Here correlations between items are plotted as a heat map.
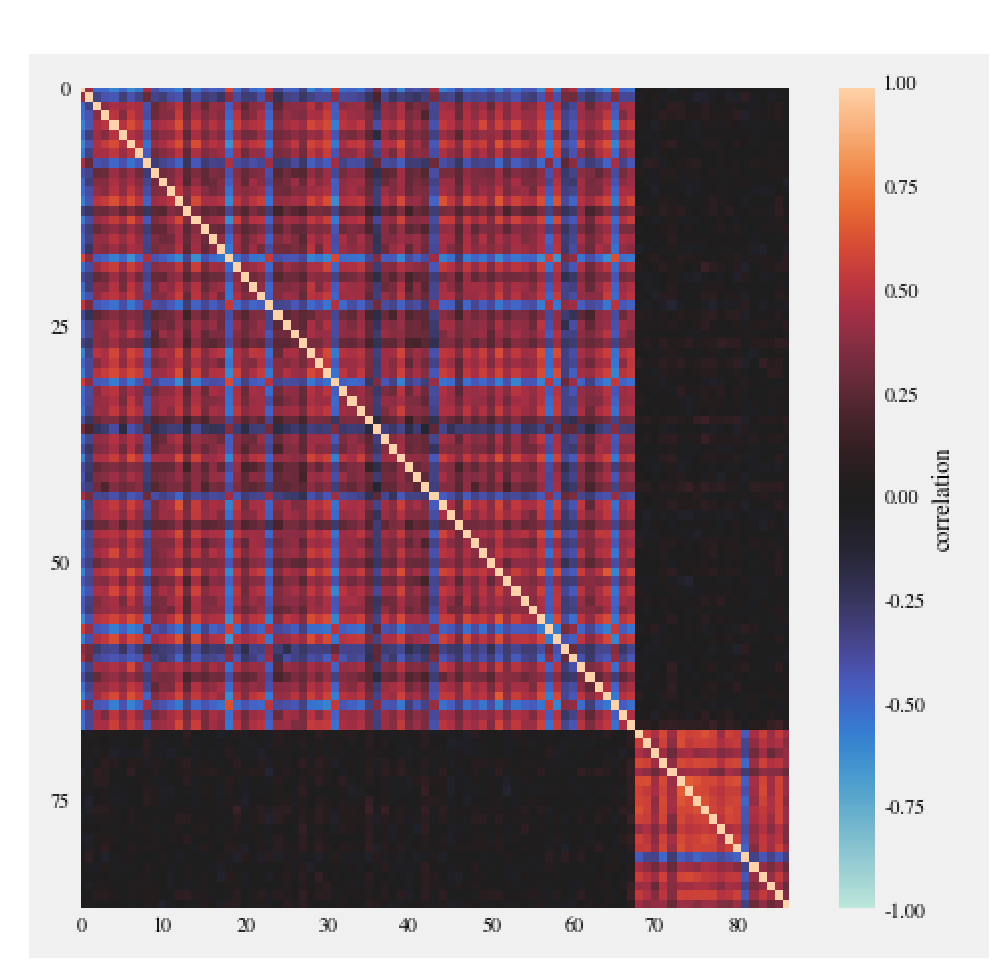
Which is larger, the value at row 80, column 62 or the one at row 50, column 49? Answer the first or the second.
the second
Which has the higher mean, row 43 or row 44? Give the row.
44
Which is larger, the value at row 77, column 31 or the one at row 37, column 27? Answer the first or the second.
the second
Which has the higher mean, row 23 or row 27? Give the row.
27
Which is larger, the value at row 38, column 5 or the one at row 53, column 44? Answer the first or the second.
the second
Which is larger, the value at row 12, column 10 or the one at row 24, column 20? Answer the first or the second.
the first
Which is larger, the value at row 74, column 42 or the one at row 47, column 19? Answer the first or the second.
the second
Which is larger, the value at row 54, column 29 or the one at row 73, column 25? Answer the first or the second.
the first
